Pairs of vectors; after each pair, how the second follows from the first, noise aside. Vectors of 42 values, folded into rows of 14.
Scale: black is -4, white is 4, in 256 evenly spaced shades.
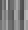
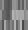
shuffled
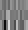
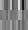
reversed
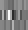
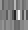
reversed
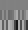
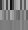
reversed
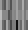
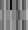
reversed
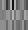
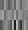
reversed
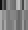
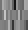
shuffled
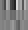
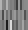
shuffled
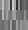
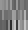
reversed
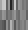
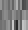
reversed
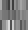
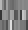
shuffled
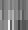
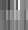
reversed
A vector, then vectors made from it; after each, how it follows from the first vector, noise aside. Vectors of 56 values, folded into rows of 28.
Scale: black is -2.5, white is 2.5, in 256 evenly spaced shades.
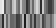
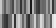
reversed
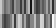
reversed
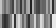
reversed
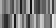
reversed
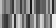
reversed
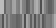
shrunk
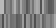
shrunk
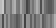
shrunk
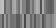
shrunk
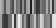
reversed
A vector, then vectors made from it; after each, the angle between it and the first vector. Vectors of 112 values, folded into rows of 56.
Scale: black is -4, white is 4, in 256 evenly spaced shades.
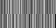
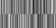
orthogonal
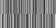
nearly opposite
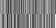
nearly opposite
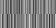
nearly opposite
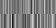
partly aligned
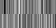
partly aligned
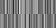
partly aligned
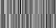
orthogonal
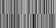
partly opposed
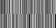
nearly parallel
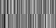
orthogonal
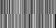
nearly parallel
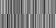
nearly opposite
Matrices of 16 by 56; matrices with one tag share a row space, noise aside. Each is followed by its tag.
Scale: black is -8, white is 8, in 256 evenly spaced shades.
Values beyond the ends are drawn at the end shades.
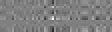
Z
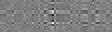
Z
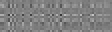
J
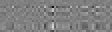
Z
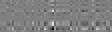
Z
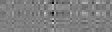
Z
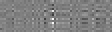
Z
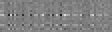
J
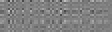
J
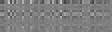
J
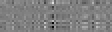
Z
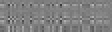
J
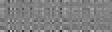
J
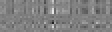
Z
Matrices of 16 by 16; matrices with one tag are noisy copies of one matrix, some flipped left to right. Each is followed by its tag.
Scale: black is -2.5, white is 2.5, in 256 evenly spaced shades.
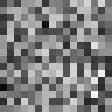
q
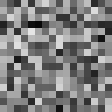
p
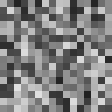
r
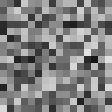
p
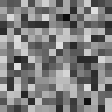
p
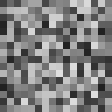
q
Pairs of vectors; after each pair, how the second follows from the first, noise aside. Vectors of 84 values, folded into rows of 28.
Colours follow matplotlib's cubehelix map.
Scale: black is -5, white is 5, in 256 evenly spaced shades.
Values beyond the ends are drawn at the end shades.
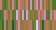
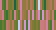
wrapped around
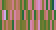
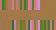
partly zeroed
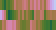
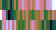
scaled up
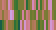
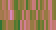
shrunk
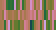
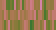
shrunk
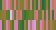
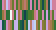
scaled up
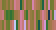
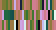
scaled up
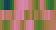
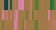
partly zeroed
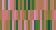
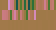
partly zeroed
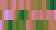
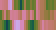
wrapped around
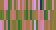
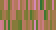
shrunk
